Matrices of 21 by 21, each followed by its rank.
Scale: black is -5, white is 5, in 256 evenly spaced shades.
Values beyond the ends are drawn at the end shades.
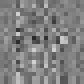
three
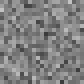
full rank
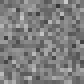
full rank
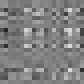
two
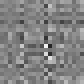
three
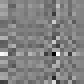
two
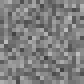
full rank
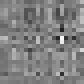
three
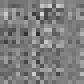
three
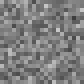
full rank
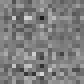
three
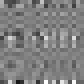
two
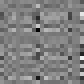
two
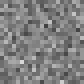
full rank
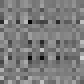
two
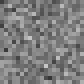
full rank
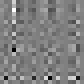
two
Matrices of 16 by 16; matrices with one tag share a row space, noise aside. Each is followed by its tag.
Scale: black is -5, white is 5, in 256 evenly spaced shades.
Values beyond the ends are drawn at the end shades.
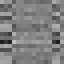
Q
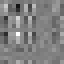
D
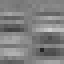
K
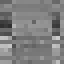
Q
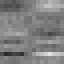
K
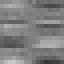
K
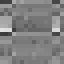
Q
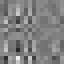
D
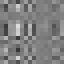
D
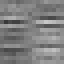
K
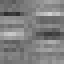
K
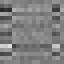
Q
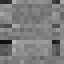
Q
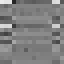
Q
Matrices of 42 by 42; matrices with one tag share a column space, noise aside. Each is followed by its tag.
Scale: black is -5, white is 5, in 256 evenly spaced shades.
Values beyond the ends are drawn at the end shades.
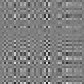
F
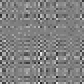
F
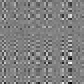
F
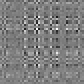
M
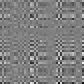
F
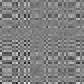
F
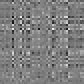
M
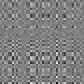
F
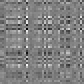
M
